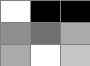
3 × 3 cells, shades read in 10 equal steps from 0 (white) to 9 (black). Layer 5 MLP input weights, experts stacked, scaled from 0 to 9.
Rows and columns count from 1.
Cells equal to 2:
1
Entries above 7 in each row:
2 0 0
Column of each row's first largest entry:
2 2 1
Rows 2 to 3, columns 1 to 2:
4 5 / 3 0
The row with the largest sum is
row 1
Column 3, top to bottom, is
9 3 2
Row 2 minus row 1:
4 -4 -6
